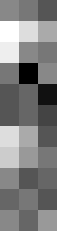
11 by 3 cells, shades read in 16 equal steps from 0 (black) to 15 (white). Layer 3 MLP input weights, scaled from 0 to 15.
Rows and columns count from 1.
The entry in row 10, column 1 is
6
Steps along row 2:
down down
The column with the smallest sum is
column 3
